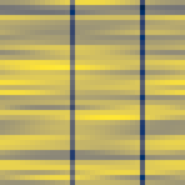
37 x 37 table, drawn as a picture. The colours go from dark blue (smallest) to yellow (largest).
Ninth with the lowest average: top right. Histogram: skewed, a long tail of low values. Ninth with the highest average: middle left. Odd lines: columns 15 and 29.
